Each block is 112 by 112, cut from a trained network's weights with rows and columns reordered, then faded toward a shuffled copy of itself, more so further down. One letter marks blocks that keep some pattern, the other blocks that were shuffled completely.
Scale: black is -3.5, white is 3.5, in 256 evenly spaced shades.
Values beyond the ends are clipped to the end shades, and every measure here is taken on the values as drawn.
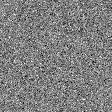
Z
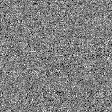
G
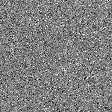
Z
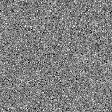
G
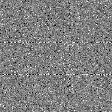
G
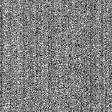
G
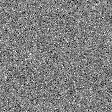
Z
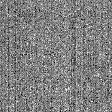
G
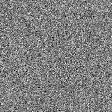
G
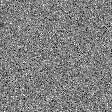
Z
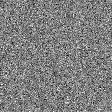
Z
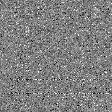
G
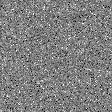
Z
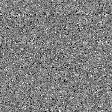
G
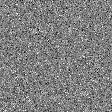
Z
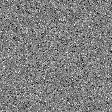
Z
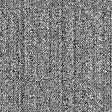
G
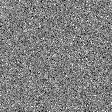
Z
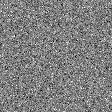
Z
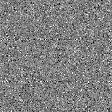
G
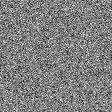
Z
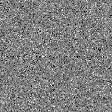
G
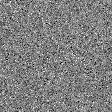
Z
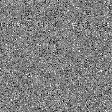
G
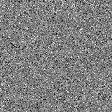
G
